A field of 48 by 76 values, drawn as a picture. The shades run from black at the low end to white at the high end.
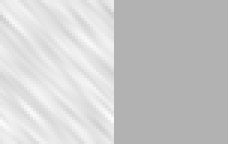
The table splits into one row of 2 panels. Panel 1,1: very high, slanting down to the right, faint in contrast. Panel 1,2: high, flat.
